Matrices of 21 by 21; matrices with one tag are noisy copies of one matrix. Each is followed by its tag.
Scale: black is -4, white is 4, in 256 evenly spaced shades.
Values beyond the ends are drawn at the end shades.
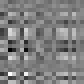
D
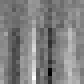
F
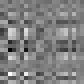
D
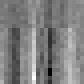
F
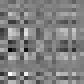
D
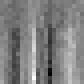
F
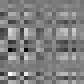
D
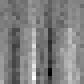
F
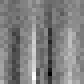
F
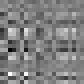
D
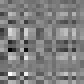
D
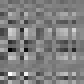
D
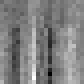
F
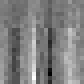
F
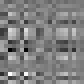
D
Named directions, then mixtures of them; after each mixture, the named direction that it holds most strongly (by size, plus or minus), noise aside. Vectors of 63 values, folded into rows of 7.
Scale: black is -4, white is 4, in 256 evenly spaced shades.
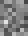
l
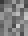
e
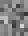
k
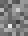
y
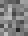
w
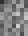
e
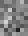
l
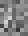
w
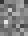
l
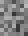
w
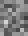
l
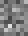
y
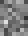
l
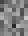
e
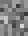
k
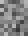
w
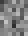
e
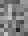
w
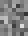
k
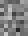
w
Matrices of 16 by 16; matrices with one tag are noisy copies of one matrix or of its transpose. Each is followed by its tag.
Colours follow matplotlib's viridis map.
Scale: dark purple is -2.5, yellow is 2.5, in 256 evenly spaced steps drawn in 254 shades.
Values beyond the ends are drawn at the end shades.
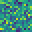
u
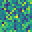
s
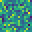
u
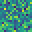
s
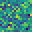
s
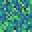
s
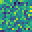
u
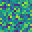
s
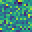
u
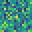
s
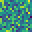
u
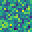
s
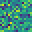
s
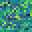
s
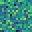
u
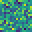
u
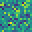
s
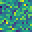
u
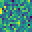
u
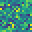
s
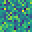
s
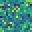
s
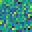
u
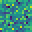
u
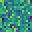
u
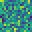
u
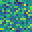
u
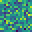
u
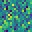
s
